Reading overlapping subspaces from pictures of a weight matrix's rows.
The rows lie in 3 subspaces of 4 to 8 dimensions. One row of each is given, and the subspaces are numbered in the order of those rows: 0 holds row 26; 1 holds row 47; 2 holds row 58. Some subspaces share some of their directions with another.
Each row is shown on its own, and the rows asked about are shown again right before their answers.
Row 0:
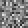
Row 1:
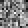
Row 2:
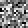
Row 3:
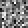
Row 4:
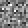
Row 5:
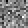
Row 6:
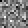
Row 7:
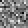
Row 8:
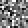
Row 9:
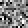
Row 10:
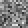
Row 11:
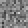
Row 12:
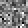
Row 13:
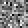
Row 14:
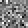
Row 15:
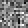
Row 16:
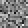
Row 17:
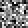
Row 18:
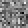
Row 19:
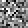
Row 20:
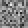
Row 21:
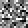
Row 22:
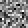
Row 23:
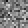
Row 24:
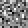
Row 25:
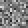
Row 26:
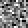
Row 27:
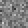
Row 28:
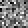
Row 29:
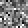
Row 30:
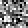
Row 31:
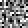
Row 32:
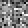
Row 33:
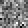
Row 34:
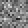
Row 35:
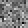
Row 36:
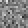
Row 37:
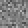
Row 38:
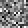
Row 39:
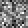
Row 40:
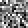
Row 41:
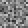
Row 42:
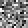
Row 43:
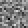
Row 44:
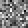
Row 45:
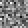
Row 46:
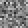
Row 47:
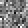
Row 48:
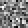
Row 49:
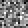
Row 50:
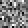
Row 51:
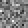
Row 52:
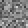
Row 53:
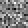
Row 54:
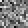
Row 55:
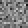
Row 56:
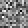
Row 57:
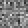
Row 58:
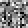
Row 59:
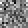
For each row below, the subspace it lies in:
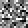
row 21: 0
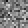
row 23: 0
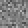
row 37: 1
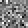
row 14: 0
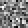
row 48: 0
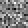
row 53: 1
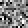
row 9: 2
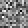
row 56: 1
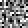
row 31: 2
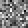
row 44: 0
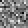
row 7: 2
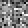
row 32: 1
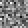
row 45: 2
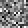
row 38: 1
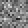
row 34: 0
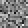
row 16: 1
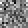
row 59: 1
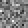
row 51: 0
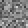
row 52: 0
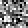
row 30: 1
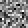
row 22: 0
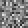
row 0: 2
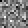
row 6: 2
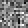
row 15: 2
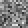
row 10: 0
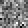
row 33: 1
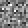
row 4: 1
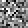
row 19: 1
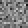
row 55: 1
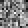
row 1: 1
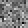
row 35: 0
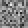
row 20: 1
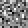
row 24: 0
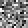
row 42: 0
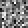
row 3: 2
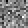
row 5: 0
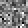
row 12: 0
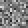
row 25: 0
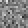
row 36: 0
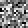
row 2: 1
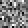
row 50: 1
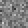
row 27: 0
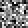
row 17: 1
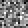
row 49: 1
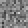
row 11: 2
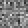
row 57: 2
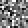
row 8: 0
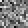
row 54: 2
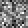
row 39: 0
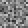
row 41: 1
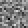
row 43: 1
